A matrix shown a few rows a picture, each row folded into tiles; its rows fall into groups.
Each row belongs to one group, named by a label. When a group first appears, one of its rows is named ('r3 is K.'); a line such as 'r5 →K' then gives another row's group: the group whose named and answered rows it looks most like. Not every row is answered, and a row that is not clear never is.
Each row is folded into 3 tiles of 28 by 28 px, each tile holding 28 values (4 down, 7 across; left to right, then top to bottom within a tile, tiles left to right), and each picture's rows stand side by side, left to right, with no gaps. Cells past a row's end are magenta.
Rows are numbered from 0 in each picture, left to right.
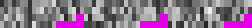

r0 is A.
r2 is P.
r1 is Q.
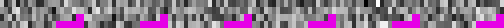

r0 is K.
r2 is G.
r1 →A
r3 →K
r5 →A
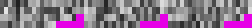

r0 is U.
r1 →P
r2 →Q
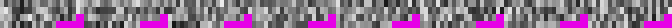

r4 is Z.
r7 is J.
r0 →P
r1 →P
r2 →Q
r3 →A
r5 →P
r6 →U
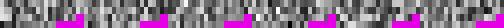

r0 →P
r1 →Z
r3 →K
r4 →K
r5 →U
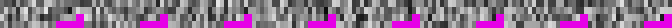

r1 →U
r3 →Z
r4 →Q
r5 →Z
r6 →G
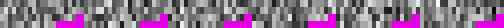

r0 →U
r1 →G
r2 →K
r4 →P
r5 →Z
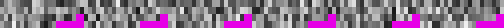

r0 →A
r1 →K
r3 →J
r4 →J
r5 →G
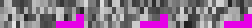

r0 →A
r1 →Z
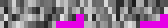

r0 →K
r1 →G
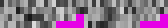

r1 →Q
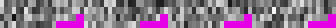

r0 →K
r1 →G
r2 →Q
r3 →Q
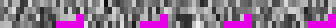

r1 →J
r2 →G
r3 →P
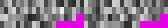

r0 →A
